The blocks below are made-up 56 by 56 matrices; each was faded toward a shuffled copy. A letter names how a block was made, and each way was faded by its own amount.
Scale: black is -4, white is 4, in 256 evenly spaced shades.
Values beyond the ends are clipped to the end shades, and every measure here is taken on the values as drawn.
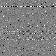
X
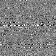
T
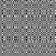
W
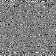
T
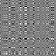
W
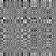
W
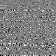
X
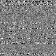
T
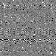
X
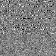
T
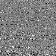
T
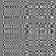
W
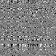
X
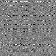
X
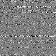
T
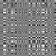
W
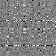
X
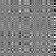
W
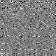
X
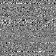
T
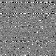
X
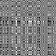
W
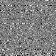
T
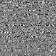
T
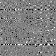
X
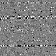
X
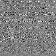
T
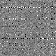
X
